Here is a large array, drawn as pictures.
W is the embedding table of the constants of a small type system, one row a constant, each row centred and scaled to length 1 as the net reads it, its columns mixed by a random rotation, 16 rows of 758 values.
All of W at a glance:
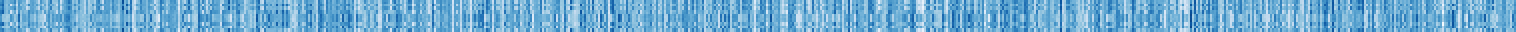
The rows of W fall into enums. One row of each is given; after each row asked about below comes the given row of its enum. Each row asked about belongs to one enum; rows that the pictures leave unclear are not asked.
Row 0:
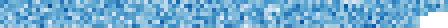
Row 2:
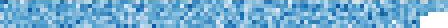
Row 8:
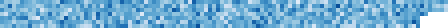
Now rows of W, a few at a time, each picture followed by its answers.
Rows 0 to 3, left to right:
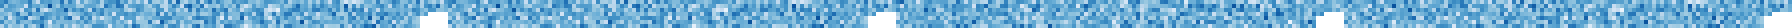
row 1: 0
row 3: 0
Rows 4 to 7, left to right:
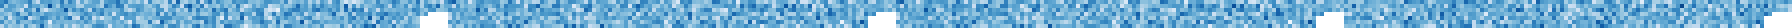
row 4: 0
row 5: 2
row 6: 2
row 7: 8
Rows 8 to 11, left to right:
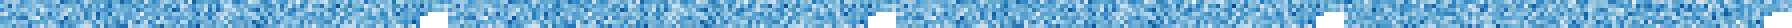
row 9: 8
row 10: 8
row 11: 2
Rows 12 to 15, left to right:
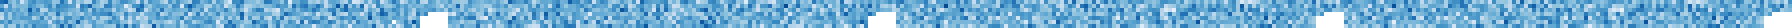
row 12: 2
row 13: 8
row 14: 0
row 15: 0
